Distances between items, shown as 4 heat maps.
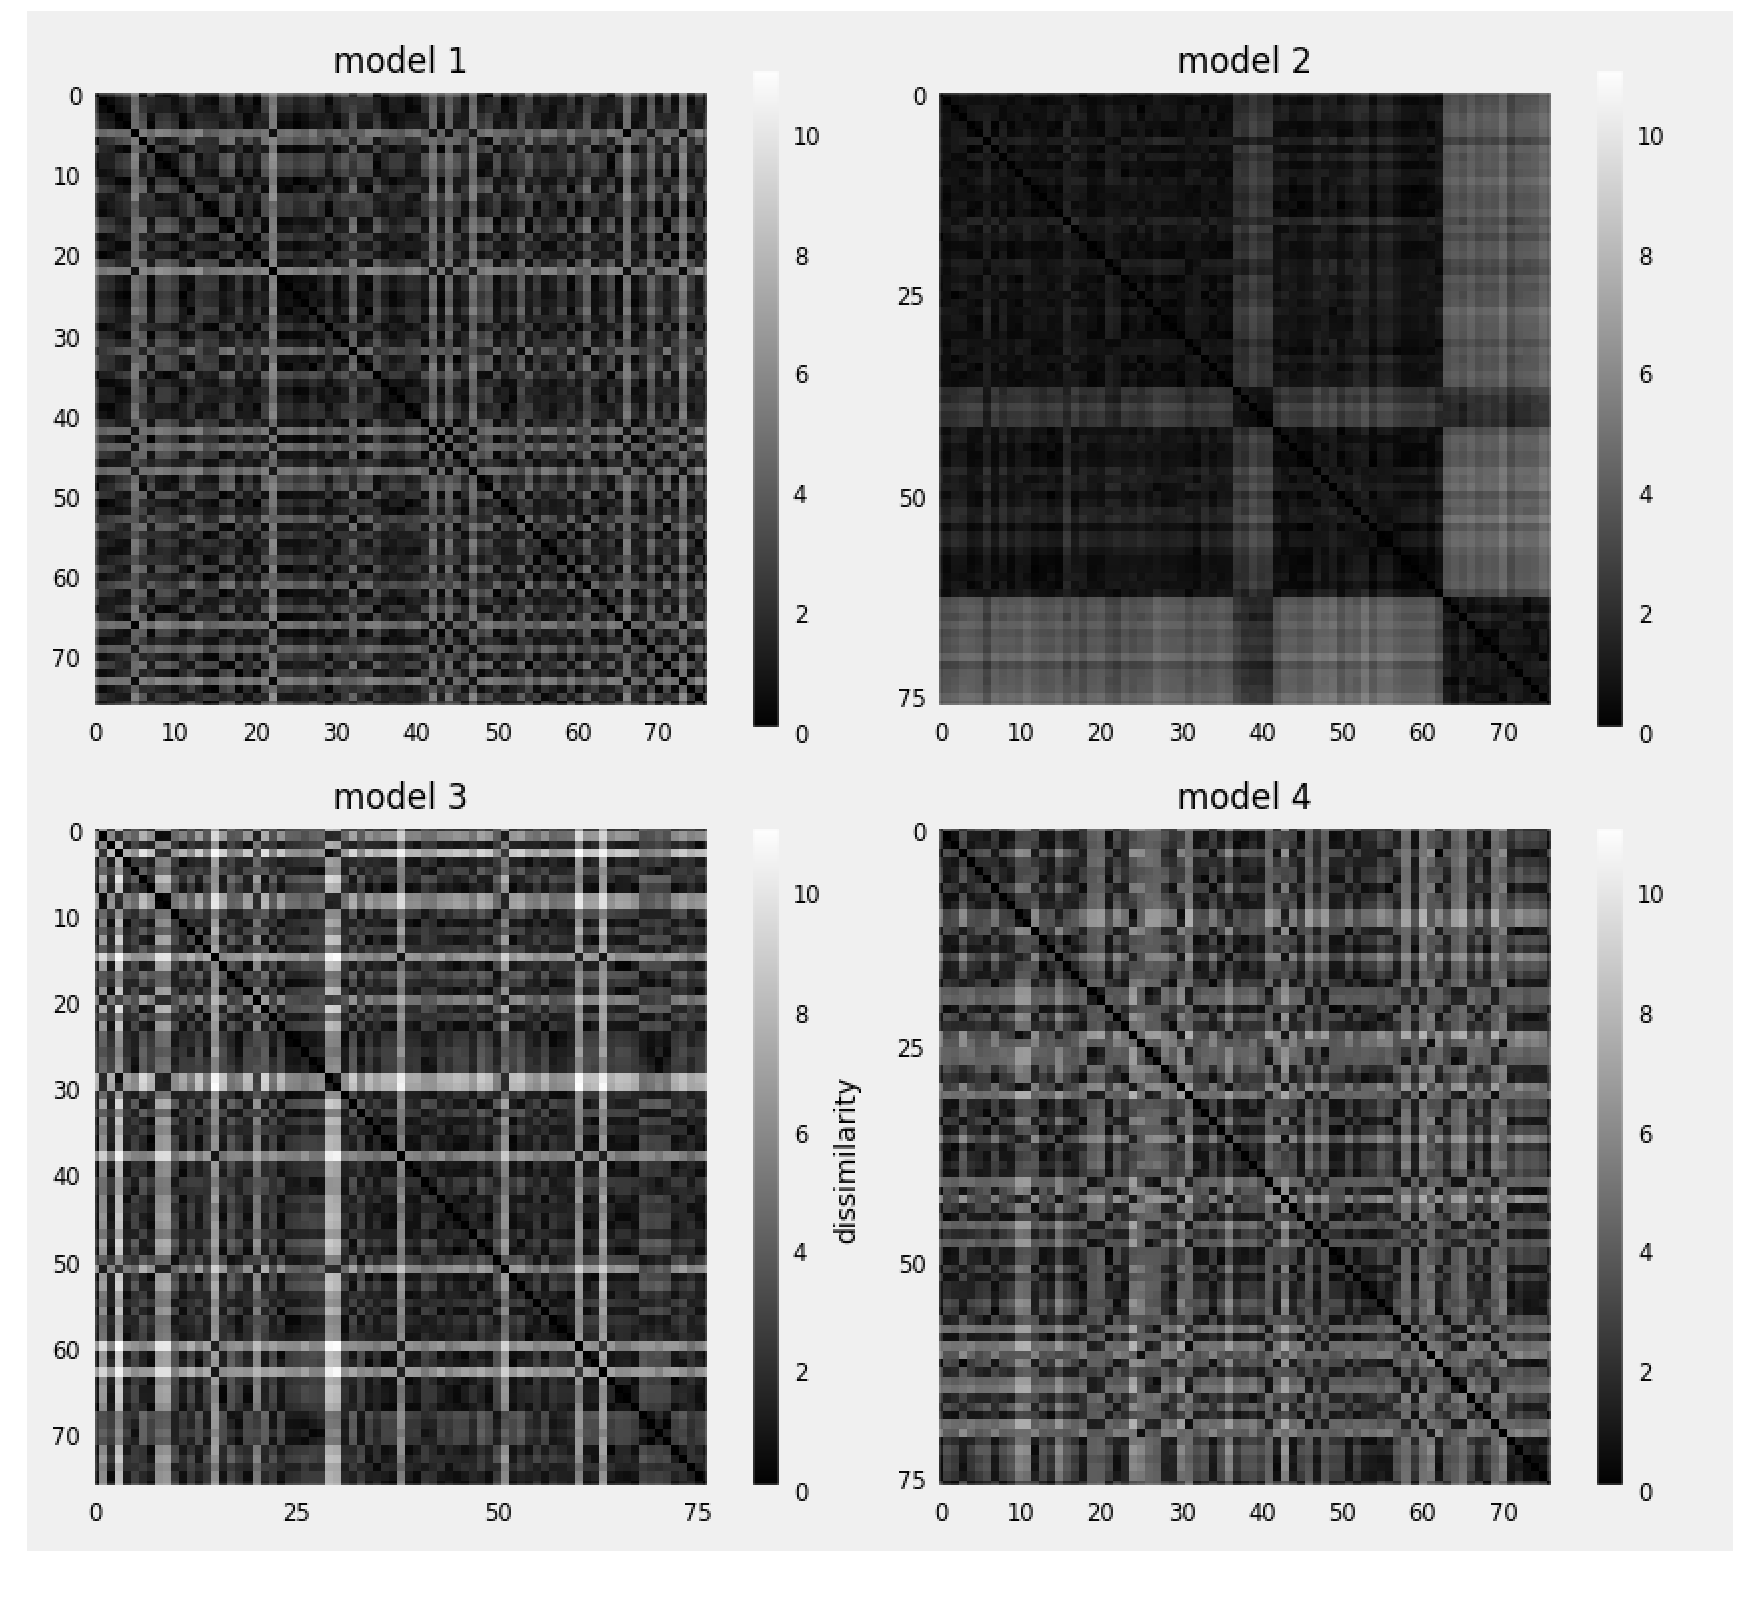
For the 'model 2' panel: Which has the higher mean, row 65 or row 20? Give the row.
65
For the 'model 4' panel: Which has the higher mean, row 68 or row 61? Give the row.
61
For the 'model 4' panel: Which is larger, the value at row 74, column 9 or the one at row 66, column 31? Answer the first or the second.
the second
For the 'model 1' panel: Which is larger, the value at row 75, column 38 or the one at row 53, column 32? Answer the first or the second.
the first
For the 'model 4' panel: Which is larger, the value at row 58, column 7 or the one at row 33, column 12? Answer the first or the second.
the first
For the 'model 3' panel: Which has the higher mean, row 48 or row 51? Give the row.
51
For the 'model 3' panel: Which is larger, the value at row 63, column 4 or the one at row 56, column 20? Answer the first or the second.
the first
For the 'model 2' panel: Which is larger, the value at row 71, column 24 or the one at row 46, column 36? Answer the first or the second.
the first
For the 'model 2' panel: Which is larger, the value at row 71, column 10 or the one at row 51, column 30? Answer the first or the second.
the first
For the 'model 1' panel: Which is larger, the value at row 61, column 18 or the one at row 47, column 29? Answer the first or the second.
the second
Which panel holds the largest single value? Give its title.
model 3
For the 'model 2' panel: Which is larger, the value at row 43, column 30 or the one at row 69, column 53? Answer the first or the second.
the second
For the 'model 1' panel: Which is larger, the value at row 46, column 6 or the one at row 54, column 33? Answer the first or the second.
the first
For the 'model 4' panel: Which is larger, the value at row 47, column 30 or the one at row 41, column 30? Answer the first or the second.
the second
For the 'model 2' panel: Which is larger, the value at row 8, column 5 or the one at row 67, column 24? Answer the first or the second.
the second
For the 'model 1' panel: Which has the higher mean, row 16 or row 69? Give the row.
69
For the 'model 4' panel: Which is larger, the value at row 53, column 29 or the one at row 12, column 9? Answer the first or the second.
the second
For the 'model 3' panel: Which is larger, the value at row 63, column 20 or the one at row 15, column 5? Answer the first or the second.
the first
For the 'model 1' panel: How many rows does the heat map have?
77
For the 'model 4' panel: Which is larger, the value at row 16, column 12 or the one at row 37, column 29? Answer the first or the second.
the first
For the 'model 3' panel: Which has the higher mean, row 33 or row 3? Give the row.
3
